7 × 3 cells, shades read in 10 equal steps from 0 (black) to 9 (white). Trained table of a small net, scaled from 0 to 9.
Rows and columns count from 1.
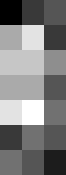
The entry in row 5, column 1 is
8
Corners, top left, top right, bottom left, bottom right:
0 3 4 1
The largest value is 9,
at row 5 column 2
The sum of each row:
5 16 19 15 21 9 8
